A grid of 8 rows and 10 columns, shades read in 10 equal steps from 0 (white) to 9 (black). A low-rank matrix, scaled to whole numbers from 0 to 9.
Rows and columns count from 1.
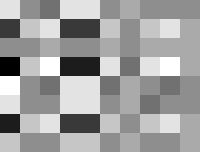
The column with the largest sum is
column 1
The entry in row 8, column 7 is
3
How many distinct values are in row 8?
3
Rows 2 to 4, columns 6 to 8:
2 4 2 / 3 4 3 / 1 5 1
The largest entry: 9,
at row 4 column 1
